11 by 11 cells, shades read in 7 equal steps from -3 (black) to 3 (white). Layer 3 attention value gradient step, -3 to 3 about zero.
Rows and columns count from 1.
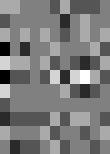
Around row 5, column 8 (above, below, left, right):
0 2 0 -2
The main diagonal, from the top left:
1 0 1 0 1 2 1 0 1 0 0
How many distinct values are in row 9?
4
